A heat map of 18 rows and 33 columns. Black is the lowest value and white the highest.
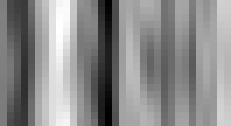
Upright stripes repeat 3 times across the table. Streaks run downward. No lone cell stands out from its neighbours.
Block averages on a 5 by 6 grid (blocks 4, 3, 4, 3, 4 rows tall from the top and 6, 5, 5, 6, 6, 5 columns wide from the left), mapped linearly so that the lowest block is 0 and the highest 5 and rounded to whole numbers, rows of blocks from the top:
1 5 0 2 2 3
1 5 0 2 2 3
1 4 0 2 1 3
1 4 0 2 1 3
1 5 0 3 2 3
